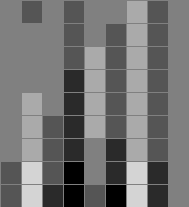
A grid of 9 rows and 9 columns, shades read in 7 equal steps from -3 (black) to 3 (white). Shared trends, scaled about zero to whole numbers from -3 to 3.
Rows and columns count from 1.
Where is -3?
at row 8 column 4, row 9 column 4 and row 9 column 6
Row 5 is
0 1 0 -2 1 -1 1 -1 0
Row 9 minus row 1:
-1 3 -2 -2 -1 -3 1 -1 0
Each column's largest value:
0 2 0 -1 1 0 2 -1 0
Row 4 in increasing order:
-2 -1 -1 0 0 0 0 1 1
